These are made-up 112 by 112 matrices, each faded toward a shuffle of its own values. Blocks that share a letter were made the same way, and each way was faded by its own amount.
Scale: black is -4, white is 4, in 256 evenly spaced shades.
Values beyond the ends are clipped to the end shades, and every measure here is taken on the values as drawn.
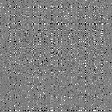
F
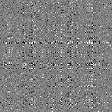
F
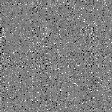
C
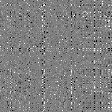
F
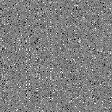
C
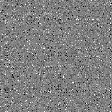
C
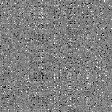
C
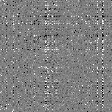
F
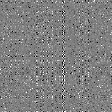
F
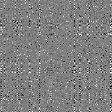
F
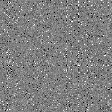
C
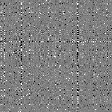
F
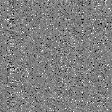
C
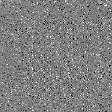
C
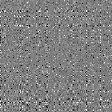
F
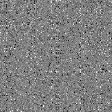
C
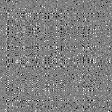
F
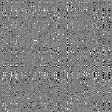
F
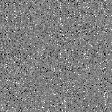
C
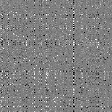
F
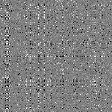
F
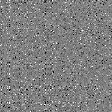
C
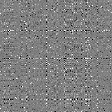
F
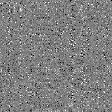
C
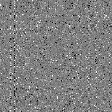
C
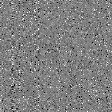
C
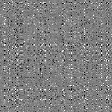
F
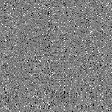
C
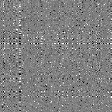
F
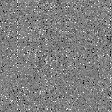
C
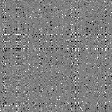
F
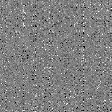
C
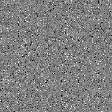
C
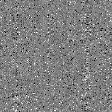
C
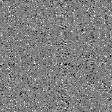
C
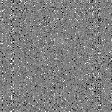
C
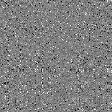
C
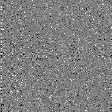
C
